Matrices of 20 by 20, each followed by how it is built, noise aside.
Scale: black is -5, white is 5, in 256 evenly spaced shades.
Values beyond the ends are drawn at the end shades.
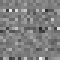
uneven rows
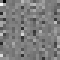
uneven columns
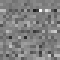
uneven rows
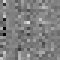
uneven columns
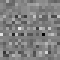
uneven rows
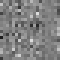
uneven columns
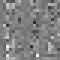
uneven columns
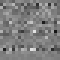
uneven rows
